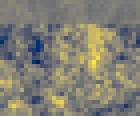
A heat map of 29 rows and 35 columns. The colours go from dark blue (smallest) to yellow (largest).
The ninth with the lowest average is the middle left. The texture is blotchy. No regular stripes run through it. The halves do not mirror each other. The top part is calmer, up to a seam about 20% of the way down.
